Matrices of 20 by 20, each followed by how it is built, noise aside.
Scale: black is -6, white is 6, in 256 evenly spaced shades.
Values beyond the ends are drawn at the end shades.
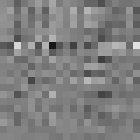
low rank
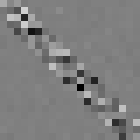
banded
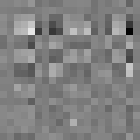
low rank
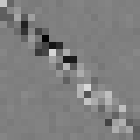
banded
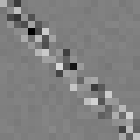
banded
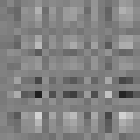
low rank
